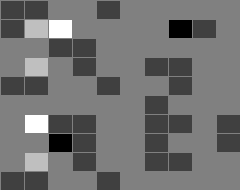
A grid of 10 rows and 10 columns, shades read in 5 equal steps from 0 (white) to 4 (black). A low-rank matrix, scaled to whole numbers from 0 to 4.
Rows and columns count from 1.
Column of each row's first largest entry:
1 8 3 4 1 7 3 3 4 1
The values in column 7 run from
2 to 3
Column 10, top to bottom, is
2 2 2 2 2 2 3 3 2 2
